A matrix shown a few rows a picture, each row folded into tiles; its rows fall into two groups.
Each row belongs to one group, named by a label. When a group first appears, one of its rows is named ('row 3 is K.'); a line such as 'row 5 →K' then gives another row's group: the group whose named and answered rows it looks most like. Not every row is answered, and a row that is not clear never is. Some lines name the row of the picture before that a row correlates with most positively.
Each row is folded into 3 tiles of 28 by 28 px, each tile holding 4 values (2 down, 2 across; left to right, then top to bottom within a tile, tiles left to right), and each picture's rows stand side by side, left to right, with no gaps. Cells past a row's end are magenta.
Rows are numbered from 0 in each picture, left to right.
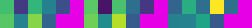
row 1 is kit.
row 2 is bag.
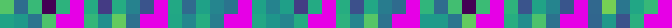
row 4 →kit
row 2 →kit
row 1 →kit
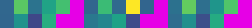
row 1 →bag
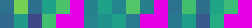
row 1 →bag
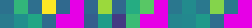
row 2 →bag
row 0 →bag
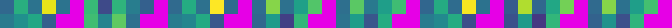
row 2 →bag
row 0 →bag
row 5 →bag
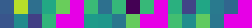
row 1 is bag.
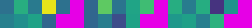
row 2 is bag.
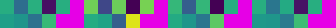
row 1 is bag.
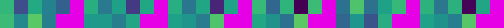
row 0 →kit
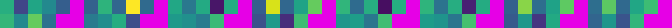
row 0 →kit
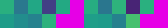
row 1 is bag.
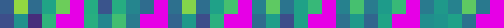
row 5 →bag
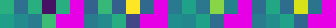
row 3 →bag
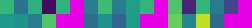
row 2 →kit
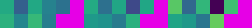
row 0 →kit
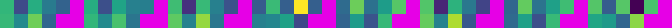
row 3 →bag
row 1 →kit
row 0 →kit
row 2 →kit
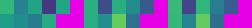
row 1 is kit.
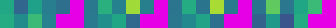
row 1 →bag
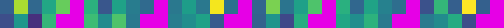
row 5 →bag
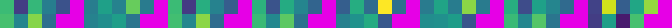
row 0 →kit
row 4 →bag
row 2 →kit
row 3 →kit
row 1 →bag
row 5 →bag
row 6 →kit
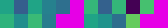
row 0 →kit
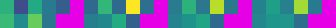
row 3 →bag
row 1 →bag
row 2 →bag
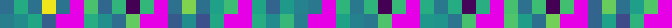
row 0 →bag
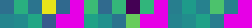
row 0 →bag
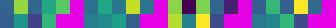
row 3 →bag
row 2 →kit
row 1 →bag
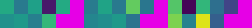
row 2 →kit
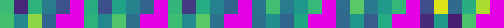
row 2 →kit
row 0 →kit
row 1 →kit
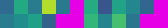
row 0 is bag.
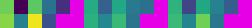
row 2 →kit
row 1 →kit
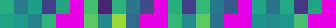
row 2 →kit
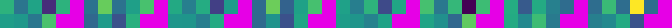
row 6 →kit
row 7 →bag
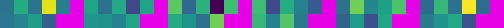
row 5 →bag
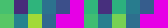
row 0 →kit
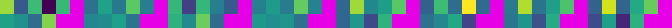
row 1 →bag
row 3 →bag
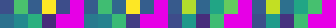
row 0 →bag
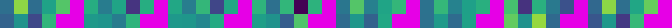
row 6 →kit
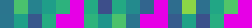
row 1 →kit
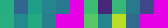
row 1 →kit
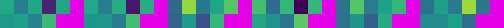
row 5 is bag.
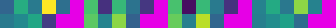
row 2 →kit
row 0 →bag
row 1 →kit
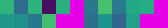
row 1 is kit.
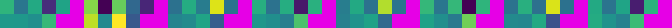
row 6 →bag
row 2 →bag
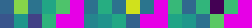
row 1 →bag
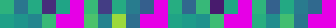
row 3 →kit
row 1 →kit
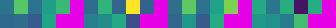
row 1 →bag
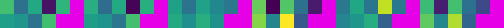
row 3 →kit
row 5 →kit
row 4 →bag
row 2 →kit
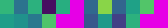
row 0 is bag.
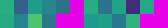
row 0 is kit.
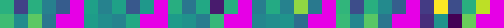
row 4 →kit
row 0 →kit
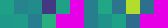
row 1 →bag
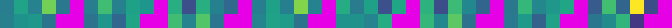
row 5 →kit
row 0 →bag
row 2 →kit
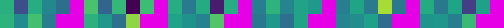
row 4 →bag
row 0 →kit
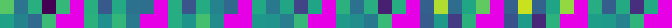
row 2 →kit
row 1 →kit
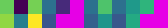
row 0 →kit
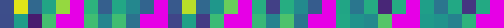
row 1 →kit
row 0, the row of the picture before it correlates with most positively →1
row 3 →kit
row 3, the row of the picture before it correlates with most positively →0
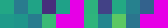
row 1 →kit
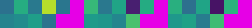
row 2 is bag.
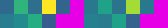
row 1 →bag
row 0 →bag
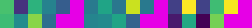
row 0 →kit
